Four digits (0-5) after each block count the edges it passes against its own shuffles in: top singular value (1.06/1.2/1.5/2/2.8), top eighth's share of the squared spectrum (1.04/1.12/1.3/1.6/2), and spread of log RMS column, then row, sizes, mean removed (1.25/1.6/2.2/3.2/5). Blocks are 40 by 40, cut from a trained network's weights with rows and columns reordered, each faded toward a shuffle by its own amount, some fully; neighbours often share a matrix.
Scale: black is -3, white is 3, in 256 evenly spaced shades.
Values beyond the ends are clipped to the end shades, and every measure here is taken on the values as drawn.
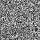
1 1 0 0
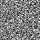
2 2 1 0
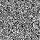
2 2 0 0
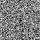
2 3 0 0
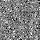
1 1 0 1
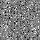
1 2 1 0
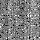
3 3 0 2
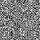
3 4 2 0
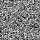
1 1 0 0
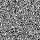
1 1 0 0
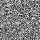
2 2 0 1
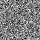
0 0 0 0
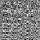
3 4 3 0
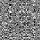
3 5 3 0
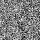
2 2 0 0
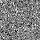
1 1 0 0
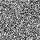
0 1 0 0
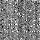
2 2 0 2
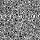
2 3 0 1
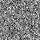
0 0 0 0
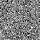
2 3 1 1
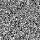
1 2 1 0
